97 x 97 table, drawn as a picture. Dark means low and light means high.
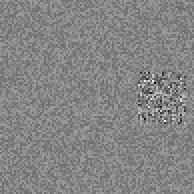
Values change most from cell to cell in the middle right. An odd patch, rougher than its surroundings, sits in the middle right. No overall slope runs across the table. A few values lie far out on both sides of the bulk. Neither half mirrors the other.
